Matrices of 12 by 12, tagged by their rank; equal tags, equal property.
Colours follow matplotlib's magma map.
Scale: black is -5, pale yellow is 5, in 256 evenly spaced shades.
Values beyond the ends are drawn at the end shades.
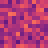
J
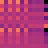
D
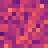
J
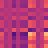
D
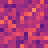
J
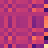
D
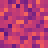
J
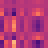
D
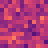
J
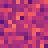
J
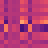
D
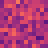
J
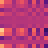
D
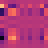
D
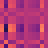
D
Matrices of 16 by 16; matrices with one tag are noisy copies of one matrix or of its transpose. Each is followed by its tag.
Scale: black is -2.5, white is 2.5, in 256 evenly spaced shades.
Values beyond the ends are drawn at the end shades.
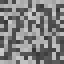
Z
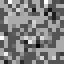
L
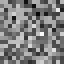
L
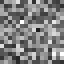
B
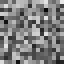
Z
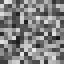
B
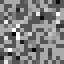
B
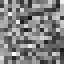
Z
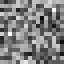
Z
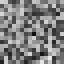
L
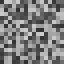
B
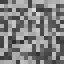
Z
